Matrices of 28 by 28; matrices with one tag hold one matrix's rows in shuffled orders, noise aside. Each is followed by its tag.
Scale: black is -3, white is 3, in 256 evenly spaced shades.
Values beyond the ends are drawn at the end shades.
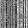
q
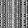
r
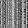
r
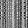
r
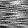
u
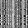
r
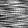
u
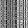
q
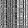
q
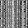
r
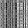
q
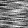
u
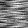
u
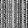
r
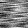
u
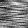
u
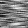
u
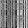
q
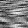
u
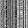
q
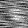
u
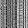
q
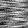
u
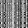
r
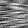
u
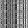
q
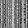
r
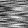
u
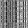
q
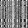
r
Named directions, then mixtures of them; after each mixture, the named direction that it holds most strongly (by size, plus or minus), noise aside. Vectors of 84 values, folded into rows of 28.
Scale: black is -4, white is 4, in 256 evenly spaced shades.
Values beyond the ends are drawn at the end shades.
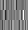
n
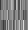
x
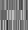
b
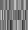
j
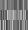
b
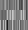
b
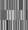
b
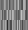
b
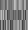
j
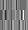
n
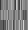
x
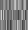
j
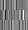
n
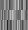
b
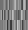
j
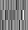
n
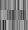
b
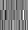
n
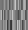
j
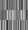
b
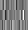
n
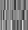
j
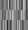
b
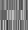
b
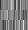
x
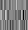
n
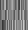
x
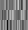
b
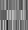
b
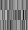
j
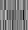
b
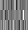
n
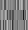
b
